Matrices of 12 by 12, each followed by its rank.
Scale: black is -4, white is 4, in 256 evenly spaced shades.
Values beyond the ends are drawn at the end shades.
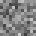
full rank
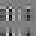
one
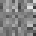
two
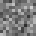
full rank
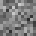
full rank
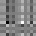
one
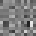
two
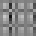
one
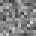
full rank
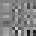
two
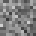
full rank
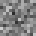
full rank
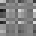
one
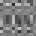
two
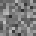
full rank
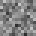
full rank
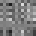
two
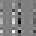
one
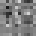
two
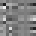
two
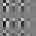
one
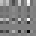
one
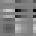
one
